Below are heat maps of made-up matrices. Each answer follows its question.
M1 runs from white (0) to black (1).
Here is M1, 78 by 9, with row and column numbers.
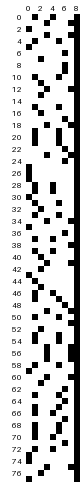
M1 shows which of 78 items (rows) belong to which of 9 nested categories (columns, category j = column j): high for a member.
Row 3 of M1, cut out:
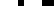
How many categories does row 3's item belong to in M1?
3
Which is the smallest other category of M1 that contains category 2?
8
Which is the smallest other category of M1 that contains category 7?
8
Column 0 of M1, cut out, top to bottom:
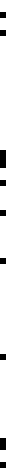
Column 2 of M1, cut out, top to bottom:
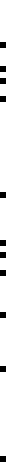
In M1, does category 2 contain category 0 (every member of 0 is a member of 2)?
no
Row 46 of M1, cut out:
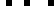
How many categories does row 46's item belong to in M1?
3
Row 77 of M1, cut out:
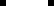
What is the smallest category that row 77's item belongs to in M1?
0
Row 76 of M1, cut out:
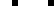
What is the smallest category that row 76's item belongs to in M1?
2
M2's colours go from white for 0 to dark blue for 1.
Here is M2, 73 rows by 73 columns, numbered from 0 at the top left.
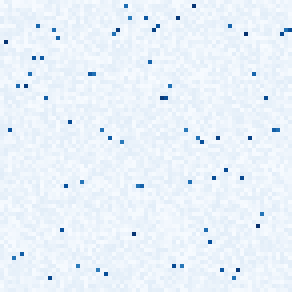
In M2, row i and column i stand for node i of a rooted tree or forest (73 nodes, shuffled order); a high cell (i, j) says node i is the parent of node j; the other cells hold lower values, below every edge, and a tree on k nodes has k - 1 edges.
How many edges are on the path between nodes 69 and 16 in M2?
3
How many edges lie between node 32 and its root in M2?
2
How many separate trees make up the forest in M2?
4
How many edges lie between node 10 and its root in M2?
4
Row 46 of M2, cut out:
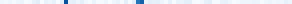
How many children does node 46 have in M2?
3
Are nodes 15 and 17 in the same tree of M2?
yes
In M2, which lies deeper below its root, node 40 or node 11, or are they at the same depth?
the same depth
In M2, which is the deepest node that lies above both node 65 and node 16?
4
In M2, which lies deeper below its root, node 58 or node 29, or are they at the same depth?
node 58
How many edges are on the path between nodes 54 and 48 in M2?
11
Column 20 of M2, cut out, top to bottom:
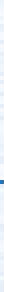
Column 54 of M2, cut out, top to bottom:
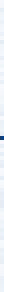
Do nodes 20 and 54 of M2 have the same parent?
no
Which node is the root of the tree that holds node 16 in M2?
21
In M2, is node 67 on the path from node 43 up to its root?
yes
